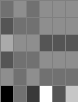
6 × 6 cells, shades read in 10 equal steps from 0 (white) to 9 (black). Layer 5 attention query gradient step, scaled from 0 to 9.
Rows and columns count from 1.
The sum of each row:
26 28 29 28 28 29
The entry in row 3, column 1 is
3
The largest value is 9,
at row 6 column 1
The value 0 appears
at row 6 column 4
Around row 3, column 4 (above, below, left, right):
4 4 4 6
